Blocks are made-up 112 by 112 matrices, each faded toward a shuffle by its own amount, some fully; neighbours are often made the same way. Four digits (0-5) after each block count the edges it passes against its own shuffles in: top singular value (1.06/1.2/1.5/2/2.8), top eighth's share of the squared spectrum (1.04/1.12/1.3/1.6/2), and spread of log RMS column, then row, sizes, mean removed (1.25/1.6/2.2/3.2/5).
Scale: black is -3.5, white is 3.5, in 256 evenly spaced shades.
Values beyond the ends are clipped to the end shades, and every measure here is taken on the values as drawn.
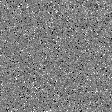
2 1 0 0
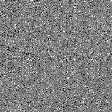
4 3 1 1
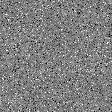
1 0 0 0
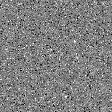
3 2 0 0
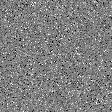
2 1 0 0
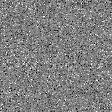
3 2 0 0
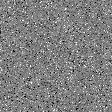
0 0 0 0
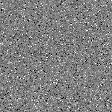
3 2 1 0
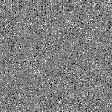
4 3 1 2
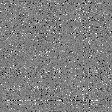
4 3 2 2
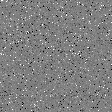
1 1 0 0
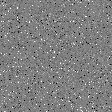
1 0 0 0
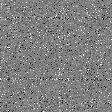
2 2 1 1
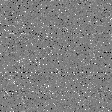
3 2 0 1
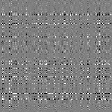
5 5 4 4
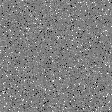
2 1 0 0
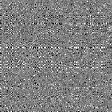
5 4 2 3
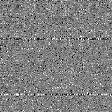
4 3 1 2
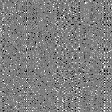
5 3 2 2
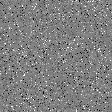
3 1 0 0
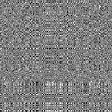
5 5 3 4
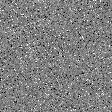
2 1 0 0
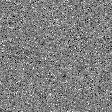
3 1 0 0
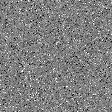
0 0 0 0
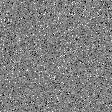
0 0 0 0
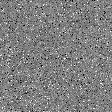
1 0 0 1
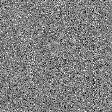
1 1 2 0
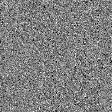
0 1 2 0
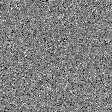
0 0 0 0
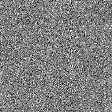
1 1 2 0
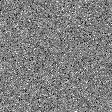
0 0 0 0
